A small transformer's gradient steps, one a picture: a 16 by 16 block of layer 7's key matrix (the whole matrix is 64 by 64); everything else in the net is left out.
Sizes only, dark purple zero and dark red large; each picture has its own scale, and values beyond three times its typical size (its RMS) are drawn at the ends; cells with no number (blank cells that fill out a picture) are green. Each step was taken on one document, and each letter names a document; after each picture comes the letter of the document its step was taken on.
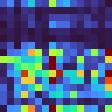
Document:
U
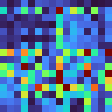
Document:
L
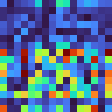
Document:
U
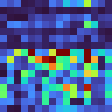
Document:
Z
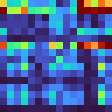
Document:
L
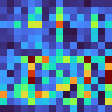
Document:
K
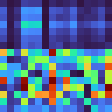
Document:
K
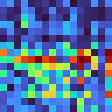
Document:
K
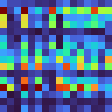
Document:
L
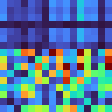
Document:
U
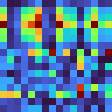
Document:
K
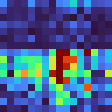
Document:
Z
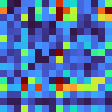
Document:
L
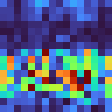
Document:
Z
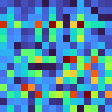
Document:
K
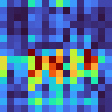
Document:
Z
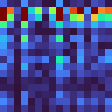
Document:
L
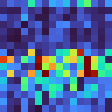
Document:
Z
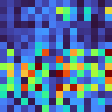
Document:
L
